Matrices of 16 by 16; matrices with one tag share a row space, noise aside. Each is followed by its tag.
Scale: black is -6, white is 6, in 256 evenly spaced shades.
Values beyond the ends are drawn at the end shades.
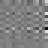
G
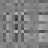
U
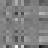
U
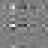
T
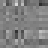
U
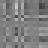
U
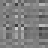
U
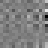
G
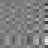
G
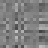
U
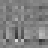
U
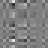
T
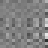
G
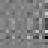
G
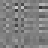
U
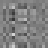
T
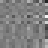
G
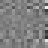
G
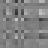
U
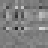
U
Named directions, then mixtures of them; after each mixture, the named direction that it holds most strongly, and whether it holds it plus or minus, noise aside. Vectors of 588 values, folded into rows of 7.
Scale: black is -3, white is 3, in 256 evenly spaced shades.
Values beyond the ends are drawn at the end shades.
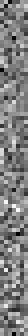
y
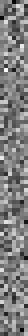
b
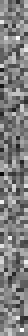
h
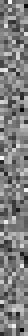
b, plus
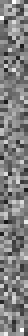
b, minus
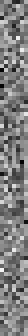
b, plus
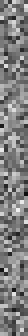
b, minus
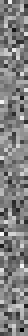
b, plus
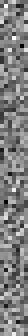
y, minus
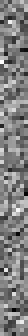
y, plus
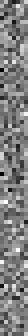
b, plus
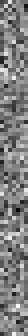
y, minus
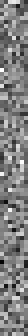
y, minus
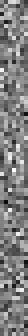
y, minus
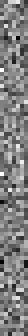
h, minus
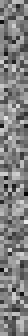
b, minus
